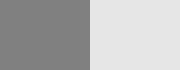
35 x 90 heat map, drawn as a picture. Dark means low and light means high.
It is made of 1 by 2 panels. Panel 1,1: middling, flat. Panel 1,2: very high, flat.
